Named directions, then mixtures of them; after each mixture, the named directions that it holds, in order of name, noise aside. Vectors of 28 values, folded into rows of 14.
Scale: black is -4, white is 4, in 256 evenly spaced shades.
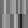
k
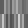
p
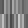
p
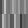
k, p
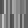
k, p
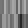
k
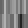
k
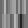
k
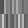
p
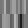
k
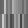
k, p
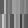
k, p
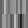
k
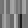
k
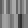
k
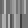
k, p
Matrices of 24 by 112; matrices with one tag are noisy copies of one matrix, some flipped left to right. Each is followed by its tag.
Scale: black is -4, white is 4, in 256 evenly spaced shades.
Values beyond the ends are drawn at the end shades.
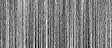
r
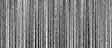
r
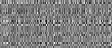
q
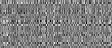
q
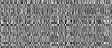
q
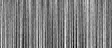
r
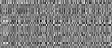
q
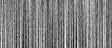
r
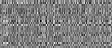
q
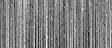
r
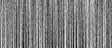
r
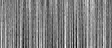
r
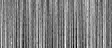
r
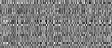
q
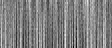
r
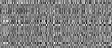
q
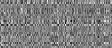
q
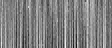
r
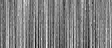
r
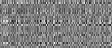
q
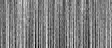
r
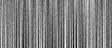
r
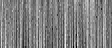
r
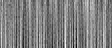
r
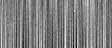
r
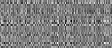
q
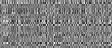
q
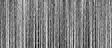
r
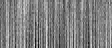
r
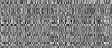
q
